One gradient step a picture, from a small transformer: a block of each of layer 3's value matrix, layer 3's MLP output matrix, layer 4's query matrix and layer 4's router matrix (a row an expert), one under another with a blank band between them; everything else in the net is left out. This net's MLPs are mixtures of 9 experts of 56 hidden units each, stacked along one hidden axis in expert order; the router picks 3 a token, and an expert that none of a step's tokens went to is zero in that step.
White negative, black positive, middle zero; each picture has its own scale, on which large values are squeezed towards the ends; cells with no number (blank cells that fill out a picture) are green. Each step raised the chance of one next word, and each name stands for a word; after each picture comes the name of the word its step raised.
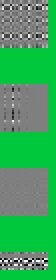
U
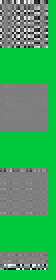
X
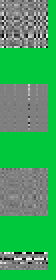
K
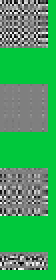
X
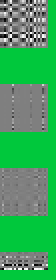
U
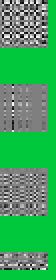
X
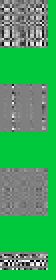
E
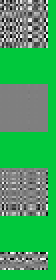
U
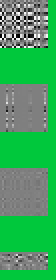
K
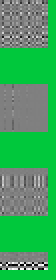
X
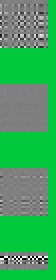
K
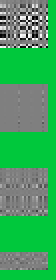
K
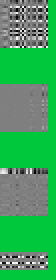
E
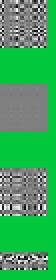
E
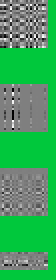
U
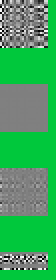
E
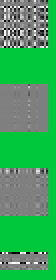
E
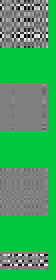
U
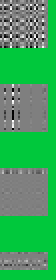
U
